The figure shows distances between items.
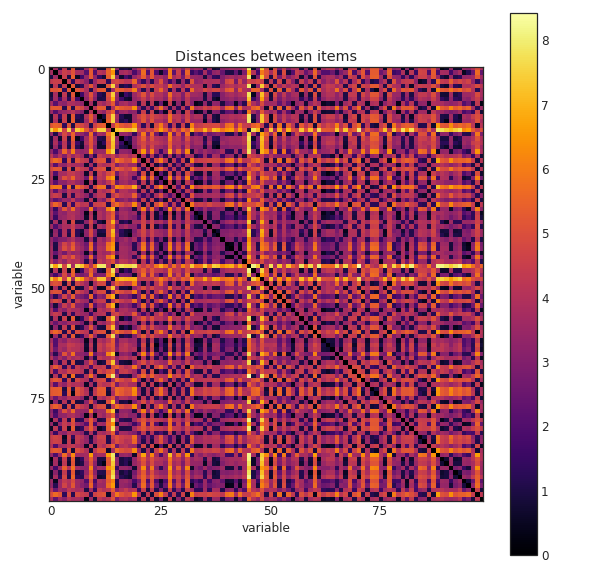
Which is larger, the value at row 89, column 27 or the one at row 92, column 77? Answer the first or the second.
the first
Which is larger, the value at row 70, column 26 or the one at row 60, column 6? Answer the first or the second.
the second
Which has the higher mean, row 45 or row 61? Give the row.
45
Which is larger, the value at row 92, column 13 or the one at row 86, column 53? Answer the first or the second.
the first
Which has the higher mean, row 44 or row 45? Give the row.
45
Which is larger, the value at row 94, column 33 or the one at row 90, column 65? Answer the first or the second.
the second
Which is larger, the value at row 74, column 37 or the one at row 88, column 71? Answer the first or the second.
the second
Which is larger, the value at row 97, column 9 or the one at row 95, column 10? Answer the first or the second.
the second
